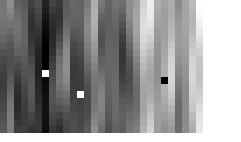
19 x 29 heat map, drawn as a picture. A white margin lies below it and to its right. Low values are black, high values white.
Grain: streaks running down. Lone odd cells: 3, 2 higher and 1 lower than their neighbours. Slope: up to the right. Ninth with the highest average: top right.
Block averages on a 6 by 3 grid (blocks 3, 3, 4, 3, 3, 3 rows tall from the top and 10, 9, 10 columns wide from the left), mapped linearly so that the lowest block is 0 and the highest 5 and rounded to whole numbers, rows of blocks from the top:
1 2 5 / 0 2 5 / 0 1 5 / 1 1 4 / 0 1 4 / 0 1 4
